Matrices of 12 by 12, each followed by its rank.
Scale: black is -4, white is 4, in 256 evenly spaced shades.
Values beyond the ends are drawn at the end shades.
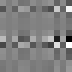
one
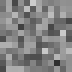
full rank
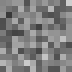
full rank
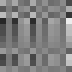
one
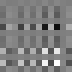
one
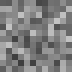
full rank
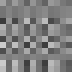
one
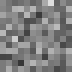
full rank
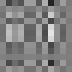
one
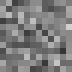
full rank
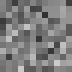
full rank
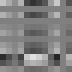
one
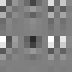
one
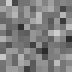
full rank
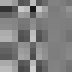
one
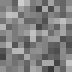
full rank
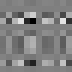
one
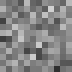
full rank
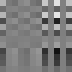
one
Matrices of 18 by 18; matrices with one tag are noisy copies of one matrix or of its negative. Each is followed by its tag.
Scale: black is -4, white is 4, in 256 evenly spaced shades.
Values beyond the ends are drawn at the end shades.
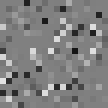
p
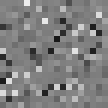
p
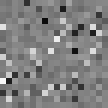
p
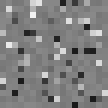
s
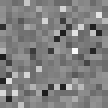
p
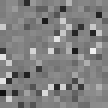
p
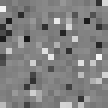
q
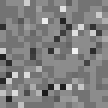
p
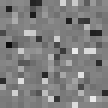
s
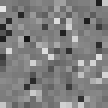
q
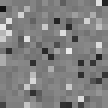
q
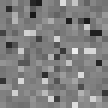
s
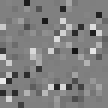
p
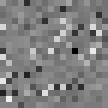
p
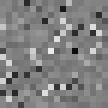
p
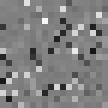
p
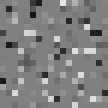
s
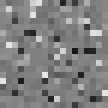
s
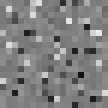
s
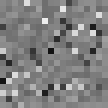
p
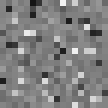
s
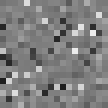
p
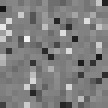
q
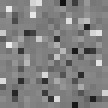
s
